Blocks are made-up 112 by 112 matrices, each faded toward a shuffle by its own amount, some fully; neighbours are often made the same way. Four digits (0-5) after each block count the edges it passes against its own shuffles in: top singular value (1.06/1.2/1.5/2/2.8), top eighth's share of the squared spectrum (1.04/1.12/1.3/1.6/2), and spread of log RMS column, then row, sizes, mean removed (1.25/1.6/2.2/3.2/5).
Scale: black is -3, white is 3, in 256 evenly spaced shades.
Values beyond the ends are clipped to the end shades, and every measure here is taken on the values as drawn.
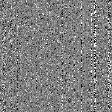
2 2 4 0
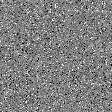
0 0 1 0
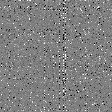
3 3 2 2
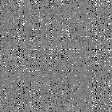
2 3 3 3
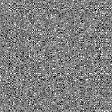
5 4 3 3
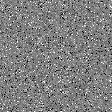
3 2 1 0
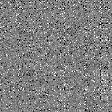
4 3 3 2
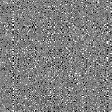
4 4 3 2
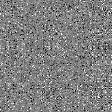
4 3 2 1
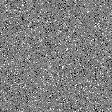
3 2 1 0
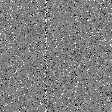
2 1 2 0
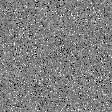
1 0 1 0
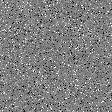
0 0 0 0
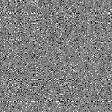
4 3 2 2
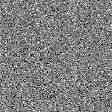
3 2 0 1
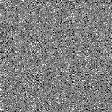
4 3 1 2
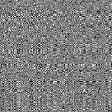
5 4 2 3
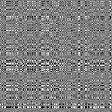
5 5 4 5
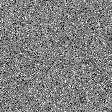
0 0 0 0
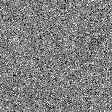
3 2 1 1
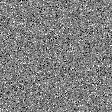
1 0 0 0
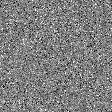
1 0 0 0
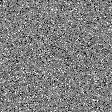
0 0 0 0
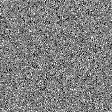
3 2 1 0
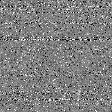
2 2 0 3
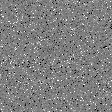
0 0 0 0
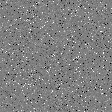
0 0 0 0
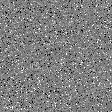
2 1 0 0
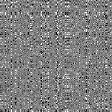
5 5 4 3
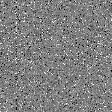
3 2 1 0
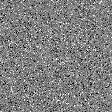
3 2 1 0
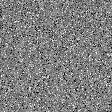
2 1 0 0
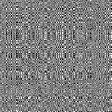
5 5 4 4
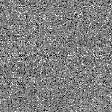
4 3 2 2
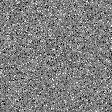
2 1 0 0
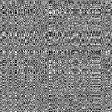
5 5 4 4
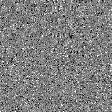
3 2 1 1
